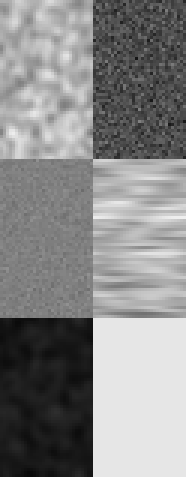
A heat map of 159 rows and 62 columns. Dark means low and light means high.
It is made of 3 by 2 panels. Panel 1,1: high, blotchy. Panel 1,2: low, fine-grained. Panel 2,1: middling, fine-grained, faint in contrast. Panel 2,2: high, streaked across. Panel 3,1: very low, blotchy, faint in contrast. Panel 3,2: very high, flat.
